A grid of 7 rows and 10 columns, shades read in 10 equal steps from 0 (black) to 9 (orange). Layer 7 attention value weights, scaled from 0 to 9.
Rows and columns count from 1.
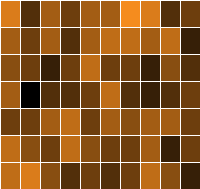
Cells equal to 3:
10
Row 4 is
6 0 3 3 4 7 3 2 3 4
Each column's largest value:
8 8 6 7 7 7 9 8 7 4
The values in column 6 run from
3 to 7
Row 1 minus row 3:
3 -1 4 0 -1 2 5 6 -2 1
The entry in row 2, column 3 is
6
